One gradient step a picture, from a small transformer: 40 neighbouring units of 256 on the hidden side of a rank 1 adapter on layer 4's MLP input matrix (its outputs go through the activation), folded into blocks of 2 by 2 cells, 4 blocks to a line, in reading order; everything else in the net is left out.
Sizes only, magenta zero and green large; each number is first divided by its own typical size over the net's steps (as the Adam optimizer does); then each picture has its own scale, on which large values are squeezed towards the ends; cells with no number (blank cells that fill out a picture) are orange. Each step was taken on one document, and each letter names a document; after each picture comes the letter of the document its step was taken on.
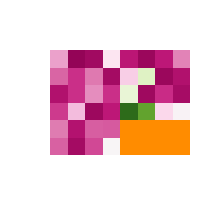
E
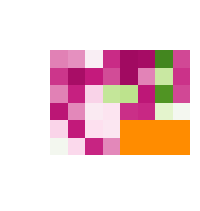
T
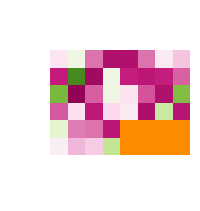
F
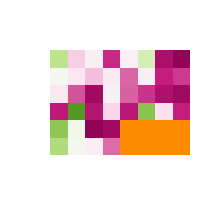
F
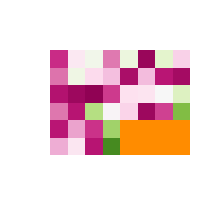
T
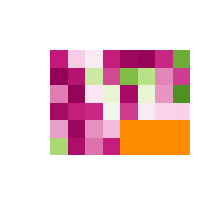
T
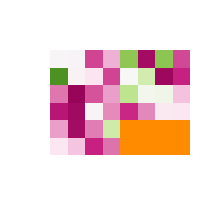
T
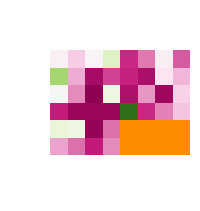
F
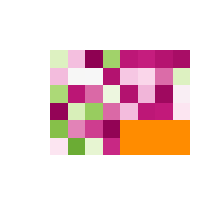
F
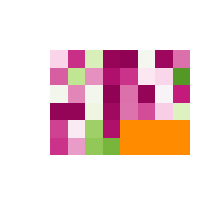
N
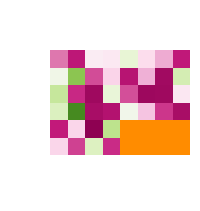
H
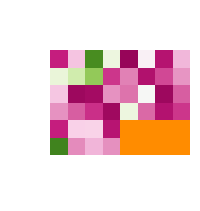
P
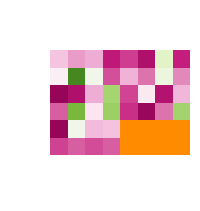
P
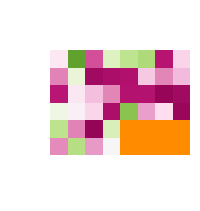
H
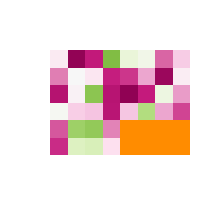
N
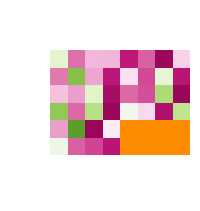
H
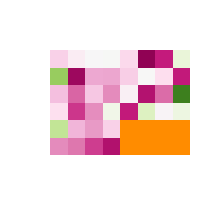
E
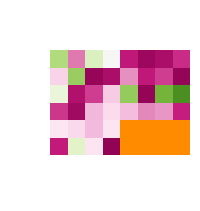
E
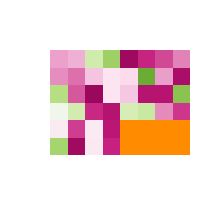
F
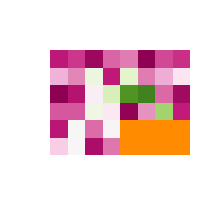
T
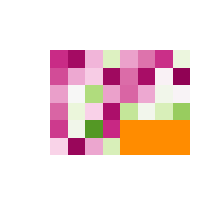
E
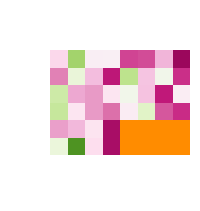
P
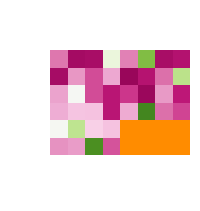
N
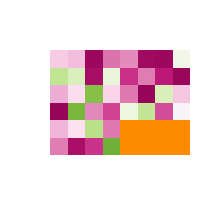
E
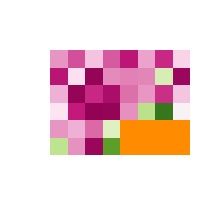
E
